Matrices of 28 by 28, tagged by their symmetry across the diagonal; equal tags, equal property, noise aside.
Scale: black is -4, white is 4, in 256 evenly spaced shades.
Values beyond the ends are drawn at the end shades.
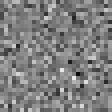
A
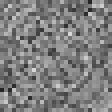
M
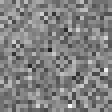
M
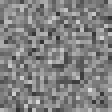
M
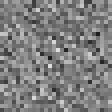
A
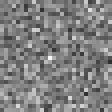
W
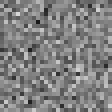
W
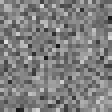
M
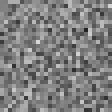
W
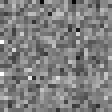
A
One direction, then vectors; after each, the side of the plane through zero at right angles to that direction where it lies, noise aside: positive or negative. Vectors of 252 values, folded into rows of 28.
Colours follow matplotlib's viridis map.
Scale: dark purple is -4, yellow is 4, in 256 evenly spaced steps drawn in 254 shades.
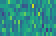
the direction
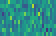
positive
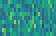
positive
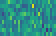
positive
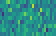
positive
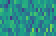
negative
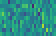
negative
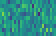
negative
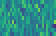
negative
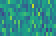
positive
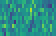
negative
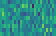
negative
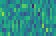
negative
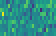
negative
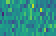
positive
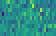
positive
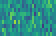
positive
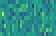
negative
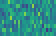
positive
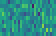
negative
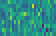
positive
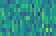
negative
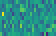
negative
